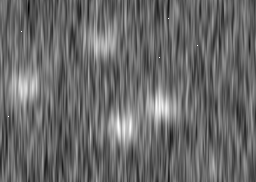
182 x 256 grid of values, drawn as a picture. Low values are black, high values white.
The halves do not mirror each other. Overall the values sit about 40% of the way up the scale. There is no overall slope. There are five isolated cells, each far higher than the cells round it. There are four bumps.
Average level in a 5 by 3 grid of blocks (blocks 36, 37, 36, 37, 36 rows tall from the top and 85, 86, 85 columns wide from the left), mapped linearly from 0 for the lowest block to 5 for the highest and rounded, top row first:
0 1 1
2 2 1
4 3 1
1 5 1
0 0 1
